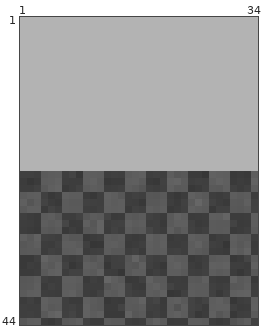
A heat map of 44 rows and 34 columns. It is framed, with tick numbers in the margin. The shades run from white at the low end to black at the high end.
It is made of 2 by 1 panels. Panel 1,1: low, flat. Panel 2,1: high, checkered.
